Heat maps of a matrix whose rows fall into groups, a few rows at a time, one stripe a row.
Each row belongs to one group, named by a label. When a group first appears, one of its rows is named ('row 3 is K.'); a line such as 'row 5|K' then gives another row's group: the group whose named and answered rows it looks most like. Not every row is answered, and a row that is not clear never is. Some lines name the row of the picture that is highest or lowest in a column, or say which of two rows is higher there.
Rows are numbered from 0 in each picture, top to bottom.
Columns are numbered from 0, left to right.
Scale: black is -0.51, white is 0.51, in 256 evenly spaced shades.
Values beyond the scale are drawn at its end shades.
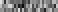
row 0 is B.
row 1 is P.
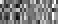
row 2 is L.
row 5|P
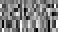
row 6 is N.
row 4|B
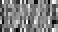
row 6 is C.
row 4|L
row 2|N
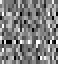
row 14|P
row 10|N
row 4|C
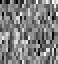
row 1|B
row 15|B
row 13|P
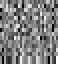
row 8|B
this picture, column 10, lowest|6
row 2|C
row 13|C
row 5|P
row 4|C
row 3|P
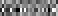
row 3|N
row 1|N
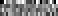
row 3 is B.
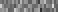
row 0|P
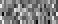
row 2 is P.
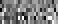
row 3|B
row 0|C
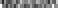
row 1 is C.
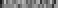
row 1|C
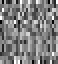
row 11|N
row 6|P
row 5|C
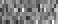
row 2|C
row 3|N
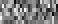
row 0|P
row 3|L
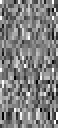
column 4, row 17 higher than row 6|Yes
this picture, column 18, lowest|20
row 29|N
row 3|N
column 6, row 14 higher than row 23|No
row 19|P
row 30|B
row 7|C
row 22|B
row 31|C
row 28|N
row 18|P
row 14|C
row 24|L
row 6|N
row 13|N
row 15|L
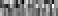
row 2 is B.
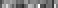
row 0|C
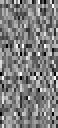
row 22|P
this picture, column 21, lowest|24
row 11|C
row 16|B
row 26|L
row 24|L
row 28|C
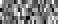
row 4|B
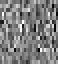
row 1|L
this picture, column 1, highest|3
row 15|B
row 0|B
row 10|L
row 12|P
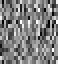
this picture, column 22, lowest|2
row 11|C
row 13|C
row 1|L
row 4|B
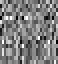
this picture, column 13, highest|4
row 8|C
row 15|B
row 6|N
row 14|C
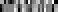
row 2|C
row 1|C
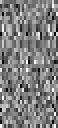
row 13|N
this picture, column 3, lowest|22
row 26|L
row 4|L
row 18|P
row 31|B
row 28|B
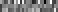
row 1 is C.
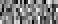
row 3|C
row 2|N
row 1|L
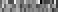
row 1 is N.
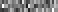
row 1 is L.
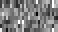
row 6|C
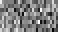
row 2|P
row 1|B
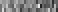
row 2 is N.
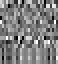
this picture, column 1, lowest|14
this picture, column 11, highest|11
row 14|N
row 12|N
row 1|B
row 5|B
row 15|N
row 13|N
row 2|C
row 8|P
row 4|C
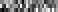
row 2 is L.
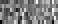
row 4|B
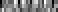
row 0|C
